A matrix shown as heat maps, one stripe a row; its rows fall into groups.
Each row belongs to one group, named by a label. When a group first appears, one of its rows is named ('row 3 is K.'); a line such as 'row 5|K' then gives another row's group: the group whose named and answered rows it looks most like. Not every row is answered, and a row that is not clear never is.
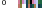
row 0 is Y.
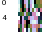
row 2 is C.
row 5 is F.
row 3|Y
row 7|Y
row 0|C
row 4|F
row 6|F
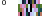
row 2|Y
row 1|Y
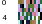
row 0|Y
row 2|C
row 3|Y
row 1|C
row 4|Y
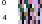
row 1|Y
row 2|C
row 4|C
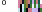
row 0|C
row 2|F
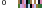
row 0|F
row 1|Y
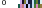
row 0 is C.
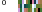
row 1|F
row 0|Y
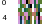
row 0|F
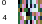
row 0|Y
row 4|Y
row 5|Y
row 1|Y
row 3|Y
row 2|F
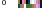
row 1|Y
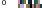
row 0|C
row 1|Y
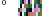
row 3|F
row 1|F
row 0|C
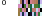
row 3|C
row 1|C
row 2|Y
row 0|C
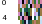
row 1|Y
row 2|F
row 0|C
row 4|C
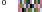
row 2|C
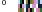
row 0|C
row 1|F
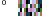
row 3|Y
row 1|Y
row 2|F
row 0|F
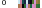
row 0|C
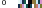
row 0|C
